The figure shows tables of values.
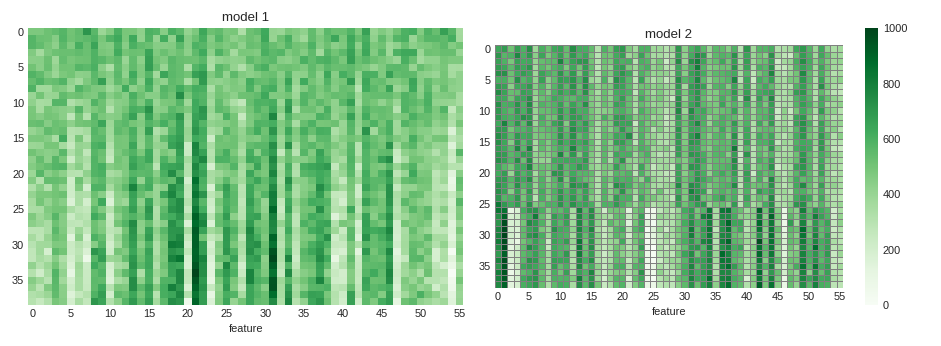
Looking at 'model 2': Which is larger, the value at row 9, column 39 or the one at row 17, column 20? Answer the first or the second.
the second
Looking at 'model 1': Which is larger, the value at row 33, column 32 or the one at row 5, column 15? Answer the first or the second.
the second
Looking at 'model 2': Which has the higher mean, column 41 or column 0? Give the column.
0
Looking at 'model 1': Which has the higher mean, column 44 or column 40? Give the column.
44
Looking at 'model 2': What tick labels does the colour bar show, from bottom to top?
0, 200, 400, 600, 800, 1000
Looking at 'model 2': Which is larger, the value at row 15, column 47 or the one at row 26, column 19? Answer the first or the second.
the second
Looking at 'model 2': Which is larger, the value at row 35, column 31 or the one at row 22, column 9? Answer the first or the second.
the first
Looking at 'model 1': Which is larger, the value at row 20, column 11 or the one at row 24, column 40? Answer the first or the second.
the first
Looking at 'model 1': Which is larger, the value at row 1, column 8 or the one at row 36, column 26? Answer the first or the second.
the first
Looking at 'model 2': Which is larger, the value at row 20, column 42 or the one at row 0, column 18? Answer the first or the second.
the first
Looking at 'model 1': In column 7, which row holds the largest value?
0
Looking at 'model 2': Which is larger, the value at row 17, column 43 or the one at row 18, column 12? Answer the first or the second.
the second
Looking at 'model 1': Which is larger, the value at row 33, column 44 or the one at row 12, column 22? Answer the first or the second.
the second
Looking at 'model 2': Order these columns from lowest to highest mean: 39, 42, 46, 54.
46, 54, 39, 42
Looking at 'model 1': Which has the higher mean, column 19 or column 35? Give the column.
19
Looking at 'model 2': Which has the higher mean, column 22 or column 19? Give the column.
19
